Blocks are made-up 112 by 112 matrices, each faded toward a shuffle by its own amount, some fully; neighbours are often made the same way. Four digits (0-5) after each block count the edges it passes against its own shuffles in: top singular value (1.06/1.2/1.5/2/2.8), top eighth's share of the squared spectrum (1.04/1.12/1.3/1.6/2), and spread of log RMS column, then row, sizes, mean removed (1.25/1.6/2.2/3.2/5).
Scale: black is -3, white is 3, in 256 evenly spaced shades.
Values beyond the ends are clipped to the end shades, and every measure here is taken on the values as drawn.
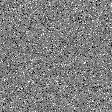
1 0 0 0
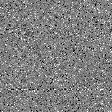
3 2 0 1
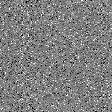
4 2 1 1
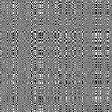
5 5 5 4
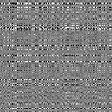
5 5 3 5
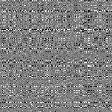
5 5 3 4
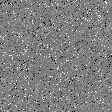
0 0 0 0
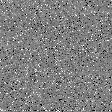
1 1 0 1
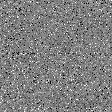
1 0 0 1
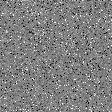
0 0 0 0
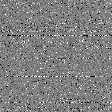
2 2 0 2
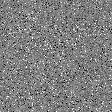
0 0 0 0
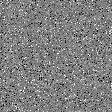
0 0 0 0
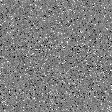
0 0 0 1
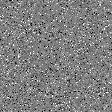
0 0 0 0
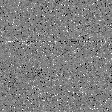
2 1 0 1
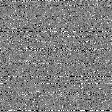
2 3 0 4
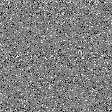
1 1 0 2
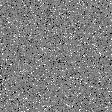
0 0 0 0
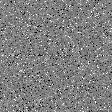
1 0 0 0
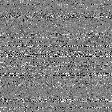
2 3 0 4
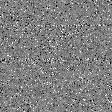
1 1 0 1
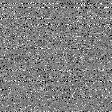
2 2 0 3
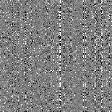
5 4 3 2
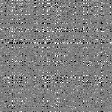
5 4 3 4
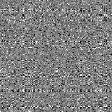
5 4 2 3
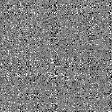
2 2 3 3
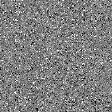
1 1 2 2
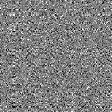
4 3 2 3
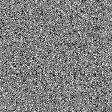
3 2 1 0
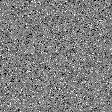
1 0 0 0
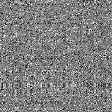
4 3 2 2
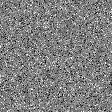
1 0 0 0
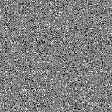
4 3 2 2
